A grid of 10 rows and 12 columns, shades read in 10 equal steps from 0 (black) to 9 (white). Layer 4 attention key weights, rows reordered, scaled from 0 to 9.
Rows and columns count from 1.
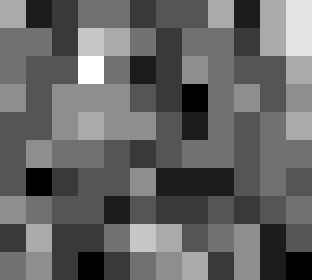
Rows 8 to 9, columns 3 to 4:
3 3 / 2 2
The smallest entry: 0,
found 4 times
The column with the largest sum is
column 12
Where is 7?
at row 2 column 4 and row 9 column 6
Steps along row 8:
down down same down up down same up down up up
